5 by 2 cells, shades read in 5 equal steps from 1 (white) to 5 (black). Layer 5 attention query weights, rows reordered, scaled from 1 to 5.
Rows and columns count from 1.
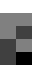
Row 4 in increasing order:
3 4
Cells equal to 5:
1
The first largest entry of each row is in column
1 1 2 1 2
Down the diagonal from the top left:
1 3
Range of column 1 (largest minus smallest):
3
